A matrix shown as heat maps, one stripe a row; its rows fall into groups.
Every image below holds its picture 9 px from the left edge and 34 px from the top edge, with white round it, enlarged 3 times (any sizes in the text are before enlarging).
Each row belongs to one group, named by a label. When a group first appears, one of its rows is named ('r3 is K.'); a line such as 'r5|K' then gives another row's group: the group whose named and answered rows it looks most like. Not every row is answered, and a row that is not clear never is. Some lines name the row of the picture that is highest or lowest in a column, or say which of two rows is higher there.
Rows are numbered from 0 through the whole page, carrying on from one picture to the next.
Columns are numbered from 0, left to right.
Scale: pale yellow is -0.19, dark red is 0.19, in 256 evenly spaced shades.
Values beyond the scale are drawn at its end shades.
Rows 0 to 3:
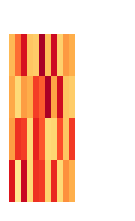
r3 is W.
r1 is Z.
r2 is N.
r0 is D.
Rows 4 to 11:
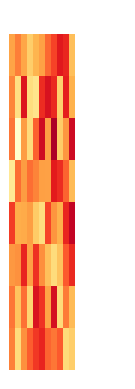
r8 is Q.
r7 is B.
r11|Z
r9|N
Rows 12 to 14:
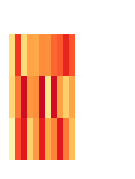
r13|D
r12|B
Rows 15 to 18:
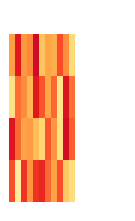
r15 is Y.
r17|Q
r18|Z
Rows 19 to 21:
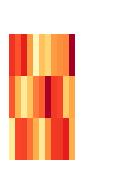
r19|Q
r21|B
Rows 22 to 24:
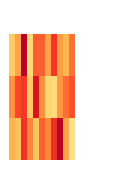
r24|Z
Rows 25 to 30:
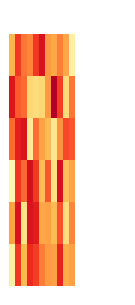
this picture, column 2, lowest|29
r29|Y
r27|N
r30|Y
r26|Q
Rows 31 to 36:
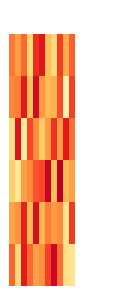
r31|N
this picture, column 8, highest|34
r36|Z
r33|B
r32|N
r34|Z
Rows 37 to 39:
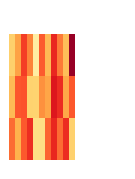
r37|D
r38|D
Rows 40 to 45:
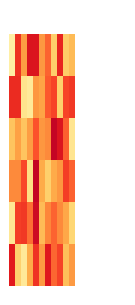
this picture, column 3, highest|40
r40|Y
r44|Y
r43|N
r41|Q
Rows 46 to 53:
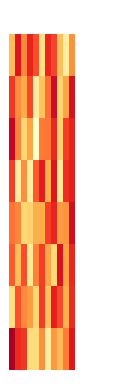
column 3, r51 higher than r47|No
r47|Q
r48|Q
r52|D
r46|Y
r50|Q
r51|N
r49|W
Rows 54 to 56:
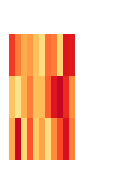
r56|B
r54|Q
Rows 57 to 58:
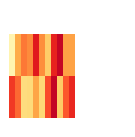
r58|Q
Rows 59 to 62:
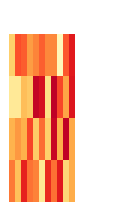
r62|Z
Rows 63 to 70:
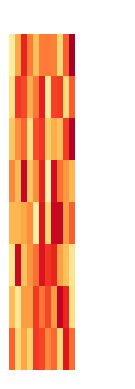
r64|D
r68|Y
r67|D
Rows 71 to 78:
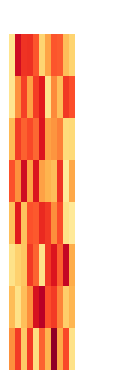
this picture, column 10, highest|72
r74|N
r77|Z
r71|Y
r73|Y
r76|B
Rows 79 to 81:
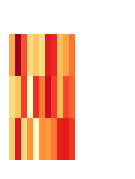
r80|W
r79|Q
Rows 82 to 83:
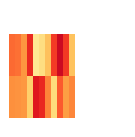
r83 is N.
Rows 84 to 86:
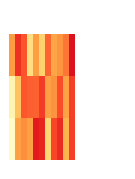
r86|D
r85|D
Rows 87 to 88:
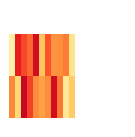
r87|Y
